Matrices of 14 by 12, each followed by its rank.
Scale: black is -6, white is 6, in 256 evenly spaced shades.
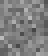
full rank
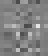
two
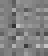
two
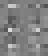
two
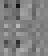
two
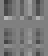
one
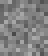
full rank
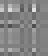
one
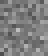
full rank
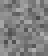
full rank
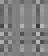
one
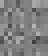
two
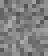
full rank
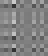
one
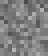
full rank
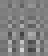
one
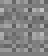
two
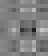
one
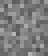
full rank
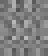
two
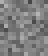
full rank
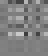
one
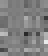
two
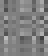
one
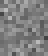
full rank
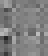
two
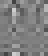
two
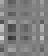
one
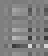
one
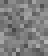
full rank
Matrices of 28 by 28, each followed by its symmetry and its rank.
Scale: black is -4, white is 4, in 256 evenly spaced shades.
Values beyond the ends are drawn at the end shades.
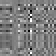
neither, rank two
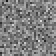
neither, full rank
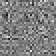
neither, rank five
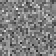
neither, full rank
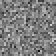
neither, full rank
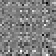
neither, rank five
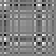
symmetric, rank one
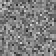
neither, full rank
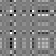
symmetric, rank one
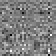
neither, rank five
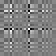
symmetric, rank one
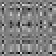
neither, rank two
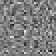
neither, rank five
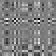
neither, rank two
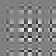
symmetric, rank one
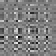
neither, rank two
